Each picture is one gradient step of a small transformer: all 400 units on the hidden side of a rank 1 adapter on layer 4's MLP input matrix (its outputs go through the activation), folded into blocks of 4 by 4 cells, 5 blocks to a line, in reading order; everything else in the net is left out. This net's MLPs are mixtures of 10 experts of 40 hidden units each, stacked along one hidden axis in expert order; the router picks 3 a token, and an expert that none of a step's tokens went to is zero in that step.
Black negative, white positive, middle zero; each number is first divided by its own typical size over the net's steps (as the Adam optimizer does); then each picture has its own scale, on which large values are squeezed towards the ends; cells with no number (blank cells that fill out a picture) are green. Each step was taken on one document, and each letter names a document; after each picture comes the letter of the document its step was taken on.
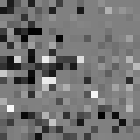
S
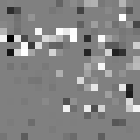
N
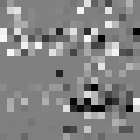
N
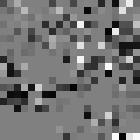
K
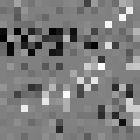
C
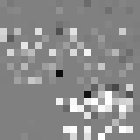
N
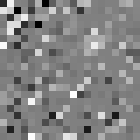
C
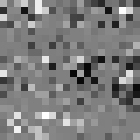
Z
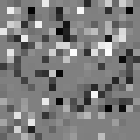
N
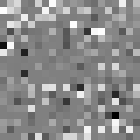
C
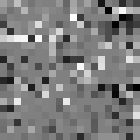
Z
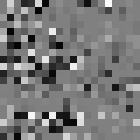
S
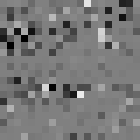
C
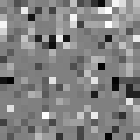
Z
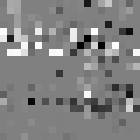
N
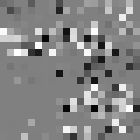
N
